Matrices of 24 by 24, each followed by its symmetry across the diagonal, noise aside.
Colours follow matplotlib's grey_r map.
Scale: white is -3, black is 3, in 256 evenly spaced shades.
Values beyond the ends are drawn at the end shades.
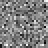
antisymmetric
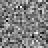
antisymmetric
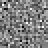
antisymmetric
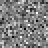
antisymmetric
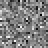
antisymmetric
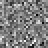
neither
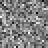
neither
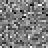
neither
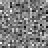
neither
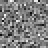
neither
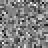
antisymmetric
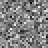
neither
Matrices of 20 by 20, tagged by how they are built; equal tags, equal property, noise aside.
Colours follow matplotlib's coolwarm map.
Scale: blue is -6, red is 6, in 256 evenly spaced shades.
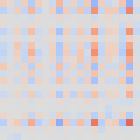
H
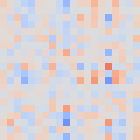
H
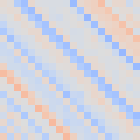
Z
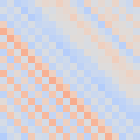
Z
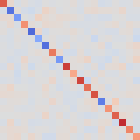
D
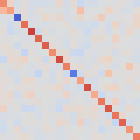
D
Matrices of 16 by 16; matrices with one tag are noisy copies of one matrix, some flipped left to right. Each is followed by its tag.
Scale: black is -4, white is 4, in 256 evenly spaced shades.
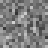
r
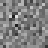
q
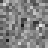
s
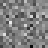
q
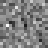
s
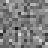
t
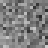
r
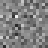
q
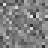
q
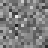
q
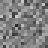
q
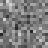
t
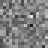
q
